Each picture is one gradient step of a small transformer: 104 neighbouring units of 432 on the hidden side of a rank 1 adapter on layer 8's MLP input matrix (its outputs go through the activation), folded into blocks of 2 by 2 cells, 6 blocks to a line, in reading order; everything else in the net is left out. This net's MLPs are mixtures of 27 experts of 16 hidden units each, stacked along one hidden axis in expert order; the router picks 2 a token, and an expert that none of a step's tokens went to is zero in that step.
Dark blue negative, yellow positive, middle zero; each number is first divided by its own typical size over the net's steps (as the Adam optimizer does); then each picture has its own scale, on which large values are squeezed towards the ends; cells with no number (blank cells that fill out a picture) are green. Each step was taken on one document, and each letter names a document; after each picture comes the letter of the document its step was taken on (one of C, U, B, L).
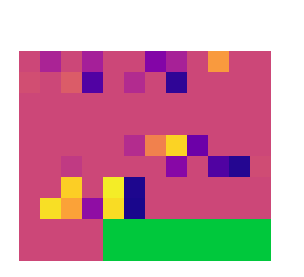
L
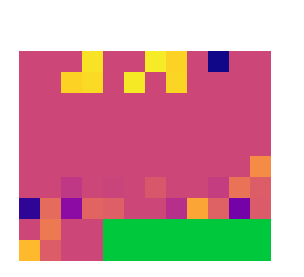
L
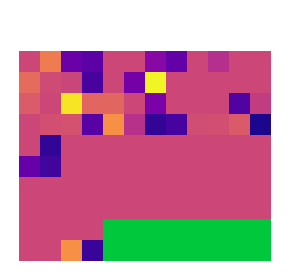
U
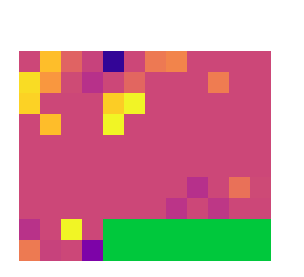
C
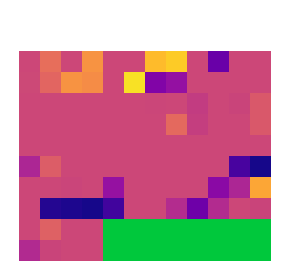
L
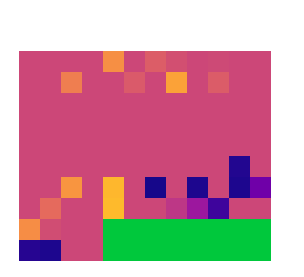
C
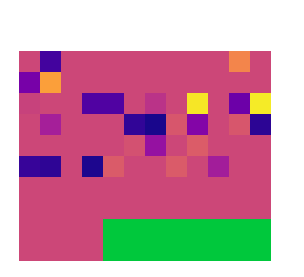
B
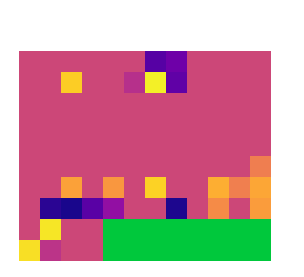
L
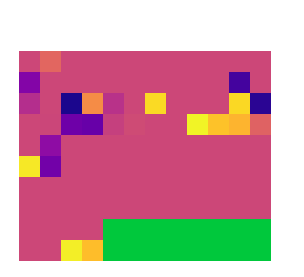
U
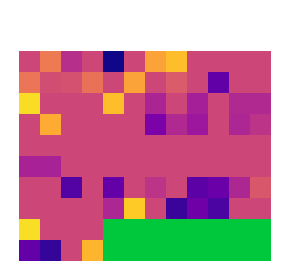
C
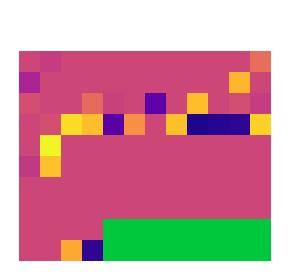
U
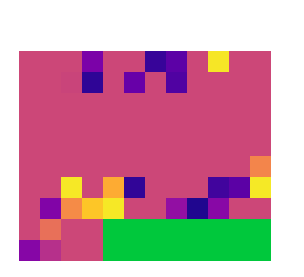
L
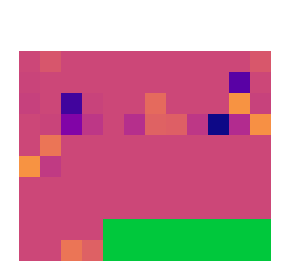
U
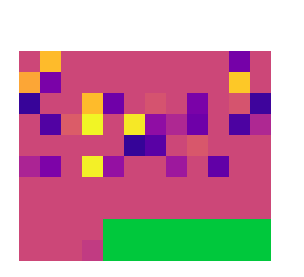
B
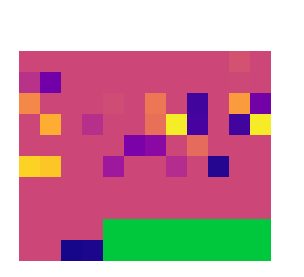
B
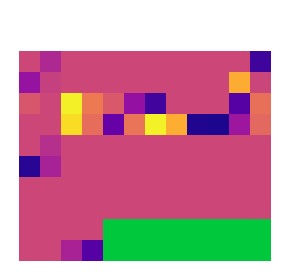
U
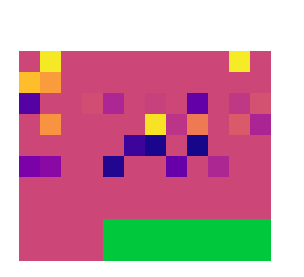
B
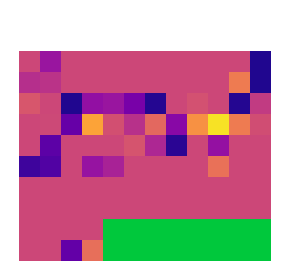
U
